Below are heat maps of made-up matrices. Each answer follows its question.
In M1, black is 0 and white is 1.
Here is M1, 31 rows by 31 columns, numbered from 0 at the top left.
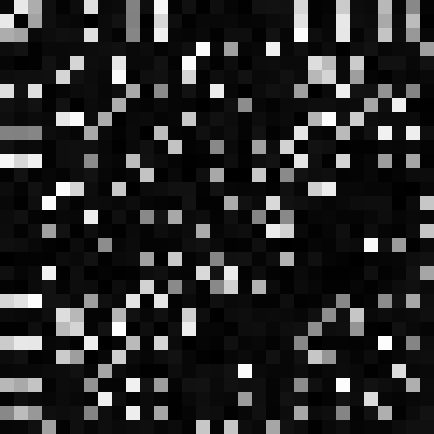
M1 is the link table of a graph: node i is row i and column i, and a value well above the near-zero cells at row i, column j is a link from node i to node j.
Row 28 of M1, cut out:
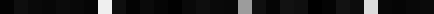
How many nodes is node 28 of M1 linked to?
3
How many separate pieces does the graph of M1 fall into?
2
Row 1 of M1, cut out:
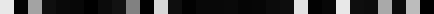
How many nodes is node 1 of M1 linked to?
8
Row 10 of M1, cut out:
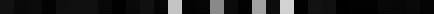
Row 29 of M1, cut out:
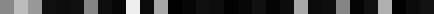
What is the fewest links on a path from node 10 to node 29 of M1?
3
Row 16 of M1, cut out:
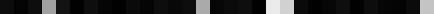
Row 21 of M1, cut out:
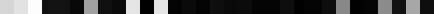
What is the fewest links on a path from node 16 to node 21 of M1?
4
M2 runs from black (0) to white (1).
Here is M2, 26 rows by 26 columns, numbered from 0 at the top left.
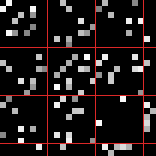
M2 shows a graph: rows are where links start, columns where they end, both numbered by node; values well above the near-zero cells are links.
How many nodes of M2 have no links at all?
1
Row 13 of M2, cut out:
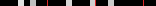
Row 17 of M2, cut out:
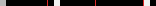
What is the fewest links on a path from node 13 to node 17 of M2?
4
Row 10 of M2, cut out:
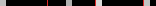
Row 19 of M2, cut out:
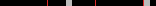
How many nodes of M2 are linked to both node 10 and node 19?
2
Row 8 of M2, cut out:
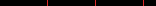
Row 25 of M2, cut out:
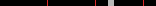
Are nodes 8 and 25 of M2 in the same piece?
no
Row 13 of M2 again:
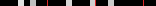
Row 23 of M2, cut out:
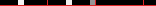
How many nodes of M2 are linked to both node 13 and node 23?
3
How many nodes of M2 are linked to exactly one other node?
2
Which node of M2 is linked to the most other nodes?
node 11
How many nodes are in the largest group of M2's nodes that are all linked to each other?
2
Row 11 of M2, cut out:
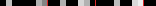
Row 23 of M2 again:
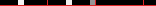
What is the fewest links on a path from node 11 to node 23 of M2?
1
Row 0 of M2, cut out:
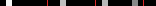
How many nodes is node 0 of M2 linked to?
4
